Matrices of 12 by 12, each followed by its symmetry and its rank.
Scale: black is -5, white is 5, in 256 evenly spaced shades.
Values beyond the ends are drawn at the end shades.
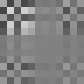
symmetric, rank one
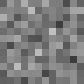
neither, full rank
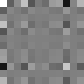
symmetric, rank one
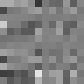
neither, rank two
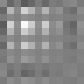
symmetric, rank one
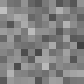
neither, full rank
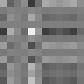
neither, rank one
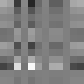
neither, rank one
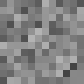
symmetric, full rank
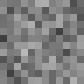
neither, full rank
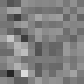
neither, rank two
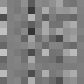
neither, rank two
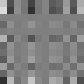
neither, rank one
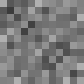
symmetric, full rank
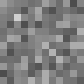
symmetric, full rank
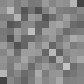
symmetric, full rank
